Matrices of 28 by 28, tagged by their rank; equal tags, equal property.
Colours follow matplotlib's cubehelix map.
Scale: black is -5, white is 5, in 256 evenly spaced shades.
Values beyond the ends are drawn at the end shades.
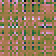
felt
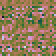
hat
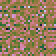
hat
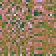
hat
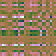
felt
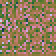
hat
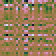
felt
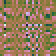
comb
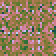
hat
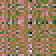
comb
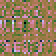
comb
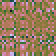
comb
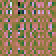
felt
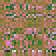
comb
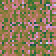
hat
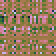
comb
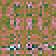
comb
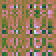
felt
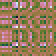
felt
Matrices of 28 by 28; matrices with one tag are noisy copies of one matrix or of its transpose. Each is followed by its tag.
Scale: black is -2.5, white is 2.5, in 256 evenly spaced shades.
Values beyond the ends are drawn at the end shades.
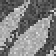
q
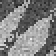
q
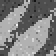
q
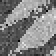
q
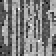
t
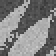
q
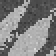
q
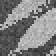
q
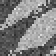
q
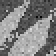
q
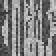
t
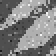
q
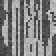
t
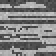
t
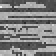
t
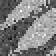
q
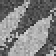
q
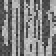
t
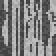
t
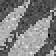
q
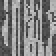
t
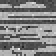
t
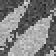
q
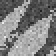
q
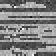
t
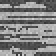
t
